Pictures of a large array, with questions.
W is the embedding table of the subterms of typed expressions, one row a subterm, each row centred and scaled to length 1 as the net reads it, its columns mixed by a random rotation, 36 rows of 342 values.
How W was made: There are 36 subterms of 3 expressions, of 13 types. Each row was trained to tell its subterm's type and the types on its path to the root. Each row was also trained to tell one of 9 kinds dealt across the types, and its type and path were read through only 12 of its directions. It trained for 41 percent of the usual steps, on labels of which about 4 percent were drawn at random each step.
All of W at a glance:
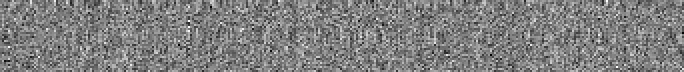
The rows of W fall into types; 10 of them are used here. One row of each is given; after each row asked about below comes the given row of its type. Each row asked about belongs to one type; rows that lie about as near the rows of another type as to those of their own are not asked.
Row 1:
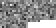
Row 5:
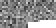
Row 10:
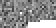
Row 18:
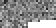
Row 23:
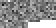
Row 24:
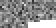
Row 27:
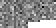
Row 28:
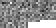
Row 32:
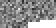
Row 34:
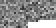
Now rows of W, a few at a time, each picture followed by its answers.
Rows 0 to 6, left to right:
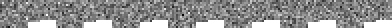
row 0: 1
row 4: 23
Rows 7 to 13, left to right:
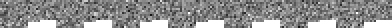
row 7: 10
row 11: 32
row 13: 10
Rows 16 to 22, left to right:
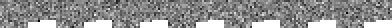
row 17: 18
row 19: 18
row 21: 18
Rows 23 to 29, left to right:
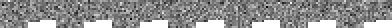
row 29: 23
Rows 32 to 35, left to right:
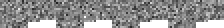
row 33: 10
